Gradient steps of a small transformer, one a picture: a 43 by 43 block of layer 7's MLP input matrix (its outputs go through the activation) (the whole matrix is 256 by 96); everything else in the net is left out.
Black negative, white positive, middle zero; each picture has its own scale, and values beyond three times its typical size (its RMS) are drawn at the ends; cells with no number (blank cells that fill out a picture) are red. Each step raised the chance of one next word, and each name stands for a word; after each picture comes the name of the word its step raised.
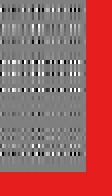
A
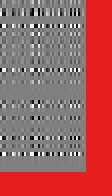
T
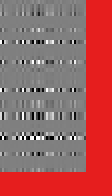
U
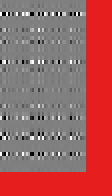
U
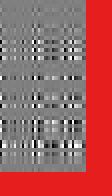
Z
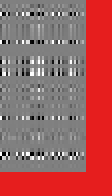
A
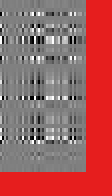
Z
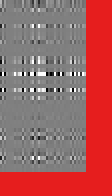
A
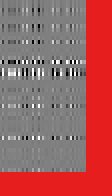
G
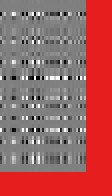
Z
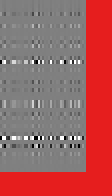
U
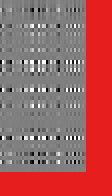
A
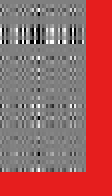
G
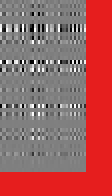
G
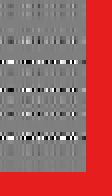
U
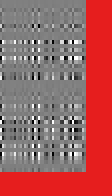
Z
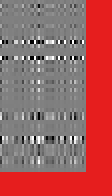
A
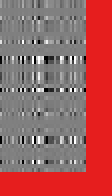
A
